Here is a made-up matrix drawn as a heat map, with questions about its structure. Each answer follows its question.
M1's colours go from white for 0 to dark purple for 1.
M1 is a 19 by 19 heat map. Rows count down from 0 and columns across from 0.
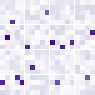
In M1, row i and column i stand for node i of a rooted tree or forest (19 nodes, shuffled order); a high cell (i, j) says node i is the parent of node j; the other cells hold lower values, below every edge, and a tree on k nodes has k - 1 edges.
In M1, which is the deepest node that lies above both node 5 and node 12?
9
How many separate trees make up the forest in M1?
5
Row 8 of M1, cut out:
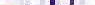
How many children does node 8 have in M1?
2
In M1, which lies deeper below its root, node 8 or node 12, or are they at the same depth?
node 12
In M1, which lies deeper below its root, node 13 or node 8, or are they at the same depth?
the same depth
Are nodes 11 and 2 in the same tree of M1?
yes
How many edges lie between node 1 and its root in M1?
1
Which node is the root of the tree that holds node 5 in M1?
16
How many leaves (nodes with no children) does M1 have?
10
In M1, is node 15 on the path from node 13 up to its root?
no
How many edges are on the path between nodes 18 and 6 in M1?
1
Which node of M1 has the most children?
16
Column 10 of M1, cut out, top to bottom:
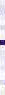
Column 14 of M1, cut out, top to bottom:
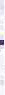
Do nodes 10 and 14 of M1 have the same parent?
yes
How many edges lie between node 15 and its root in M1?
0
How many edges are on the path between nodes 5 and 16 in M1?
4
